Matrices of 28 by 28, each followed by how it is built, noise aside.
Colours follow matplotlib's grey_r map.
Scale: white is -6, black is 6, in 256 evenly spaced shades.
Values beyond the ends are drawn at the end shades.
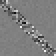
banded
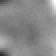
smooth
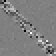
banded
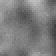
smooth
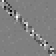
banded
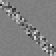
banded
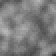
smooth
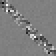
banded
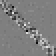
banded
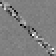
banded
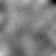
smooth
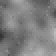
smooth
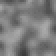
smooth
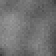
smooth
